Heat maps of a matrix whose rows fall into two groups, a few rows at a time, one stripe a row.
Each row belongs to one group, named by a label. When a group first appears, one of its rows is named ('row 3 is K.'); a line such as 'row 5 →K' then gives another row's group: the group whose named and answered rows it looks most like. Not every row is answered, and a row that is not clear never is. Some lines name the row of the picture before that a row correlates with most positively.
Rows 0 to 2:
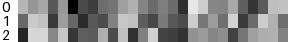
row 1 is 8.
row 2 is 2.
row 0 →8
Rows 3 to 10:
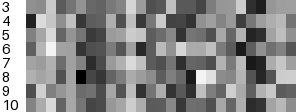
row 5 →8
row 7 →8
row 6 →2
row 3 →8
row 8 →8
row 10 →8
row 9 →2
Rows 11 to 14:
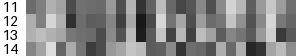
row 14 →8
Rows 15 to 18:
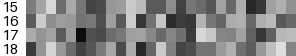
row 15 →8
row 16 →2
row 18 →2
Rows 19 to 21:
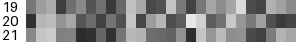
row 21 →8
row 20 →2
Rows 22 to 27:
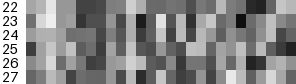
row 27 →2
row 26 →8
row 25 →2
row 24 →2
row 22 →8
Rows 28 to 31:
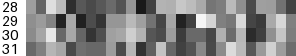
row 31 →2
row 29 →8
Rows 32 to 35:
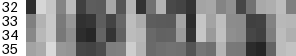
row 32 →2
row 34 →8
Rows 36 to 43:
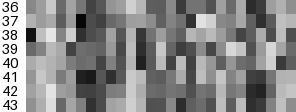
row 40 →2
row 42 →8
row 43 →8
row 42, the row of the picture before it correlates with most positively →35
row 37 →8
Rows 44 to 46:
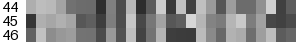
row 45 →2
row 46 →2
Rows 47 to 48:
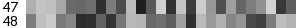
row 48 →8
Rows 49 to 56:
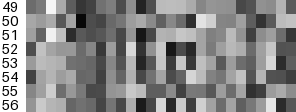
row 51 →2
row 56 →2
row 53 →2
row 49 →2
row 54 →2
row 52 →2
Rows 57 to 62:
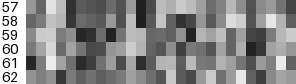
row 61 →2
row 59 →8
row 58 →2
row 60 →8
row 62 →8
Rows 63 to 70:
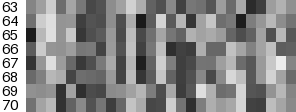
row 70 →8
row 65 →2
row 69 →8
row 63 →8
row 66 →2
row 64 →2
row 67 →2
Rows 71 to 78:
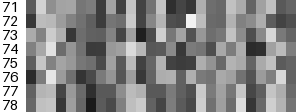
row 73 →2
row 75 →2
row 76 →2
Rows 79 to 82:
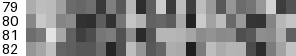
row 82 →8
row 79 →2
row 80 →8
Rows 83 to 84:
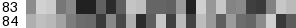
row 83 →8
